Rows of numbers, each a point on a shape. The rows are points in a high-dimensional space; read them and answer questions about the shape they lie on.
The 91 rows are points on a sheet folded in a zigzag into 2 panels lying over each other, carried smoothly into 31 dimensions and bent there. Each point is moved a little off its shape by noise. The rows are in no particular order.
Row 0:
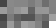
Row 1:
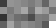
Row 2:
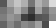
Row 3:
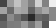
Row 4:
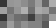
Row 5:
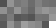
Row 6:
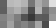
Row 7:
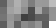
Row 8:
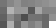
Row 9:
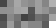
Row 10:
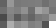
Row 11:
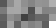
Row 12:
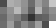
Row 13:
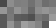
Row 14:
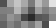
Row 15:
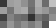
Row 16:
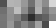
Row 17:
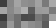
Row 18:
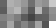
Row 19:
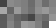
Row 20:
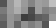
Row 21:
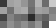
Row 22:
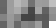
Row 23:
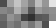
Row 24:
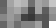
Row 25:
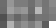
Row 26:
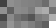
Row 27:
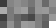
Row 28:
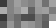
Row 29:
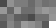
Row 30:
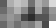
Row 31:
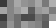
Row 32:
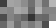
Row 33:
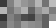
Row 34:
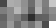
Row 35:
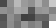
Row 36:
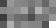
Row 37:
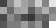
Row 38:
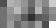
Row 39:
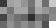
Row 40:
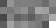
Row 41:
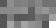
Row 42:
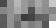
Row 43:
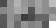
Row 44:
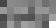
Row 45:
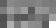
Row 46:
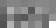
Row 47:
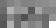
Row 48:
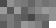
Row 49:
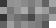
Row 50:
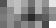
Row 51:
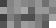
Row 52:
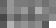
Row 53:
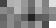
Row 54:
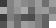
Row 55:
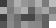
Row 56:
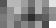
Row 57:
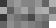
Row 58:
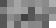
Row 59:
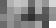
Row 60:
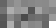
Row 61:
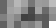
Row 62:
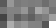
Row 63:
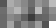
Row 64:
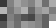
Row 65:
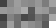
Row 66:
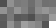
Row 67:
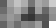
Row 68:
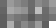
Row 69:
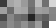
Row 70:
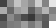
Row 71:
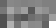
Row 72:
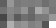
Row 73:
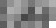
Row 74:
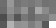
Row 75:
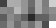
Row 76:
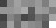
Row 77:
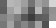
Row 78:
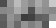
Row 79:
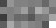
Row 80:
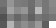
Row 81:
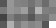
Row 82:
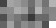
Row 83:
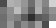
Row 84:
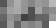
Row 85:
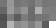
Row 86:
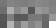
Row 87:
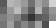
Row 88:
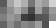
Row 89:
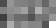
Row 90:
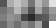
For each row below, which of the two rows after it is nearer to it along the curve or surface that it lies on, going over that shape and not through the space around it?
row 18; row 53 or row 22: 53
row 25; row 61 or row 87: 87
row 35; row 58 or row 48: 58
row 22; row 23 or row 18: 23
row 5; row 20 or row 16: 20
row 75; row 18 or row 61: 18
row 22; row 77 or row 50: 50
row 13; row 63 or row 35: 35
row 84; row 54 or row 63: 54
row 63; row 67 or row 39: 39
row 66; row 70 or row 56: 70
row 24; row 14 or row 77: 14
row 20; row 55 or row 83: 55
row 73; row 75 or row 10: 75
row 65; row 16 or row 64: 64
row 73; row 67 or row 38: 67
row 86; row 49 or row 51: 51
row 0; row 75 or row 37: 37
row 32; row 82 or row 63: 82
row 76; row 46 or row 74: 46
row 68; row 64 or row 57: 57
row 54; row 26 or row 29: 29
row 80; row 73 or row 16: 16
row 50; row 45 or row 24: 24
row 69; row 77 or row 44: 77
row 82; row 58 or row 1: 1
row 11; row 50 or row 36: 50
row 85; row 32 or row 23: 32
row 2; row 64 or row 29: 64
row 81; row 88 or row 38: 38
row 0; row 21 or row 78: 78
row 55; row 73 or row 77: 73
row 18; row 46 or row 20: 20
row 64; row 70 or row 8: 70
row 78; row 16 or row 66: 16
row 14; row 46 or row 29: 46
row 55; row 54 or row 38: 54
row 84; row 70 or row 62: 70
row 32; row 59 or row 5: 59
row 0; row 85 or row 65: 65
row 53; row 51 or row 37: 37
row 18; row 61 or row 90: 90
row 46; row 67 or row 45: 45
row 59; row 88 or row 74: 88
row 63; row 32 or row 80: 32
